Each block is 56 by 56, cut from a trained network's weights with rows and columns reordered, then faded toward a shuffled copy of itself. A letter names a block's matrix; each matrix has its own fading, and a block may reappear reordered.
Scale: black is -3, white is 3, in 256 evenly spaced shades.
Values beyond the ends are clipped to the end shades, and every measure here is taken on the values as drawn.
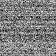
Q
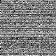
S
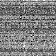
S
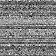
S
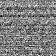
Q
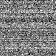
Q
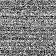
Q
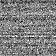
Q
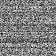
Q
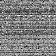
S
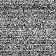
Q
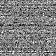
Q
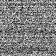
Q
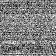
Q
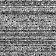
S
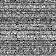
S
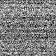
Q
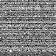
S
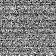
Q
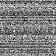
S
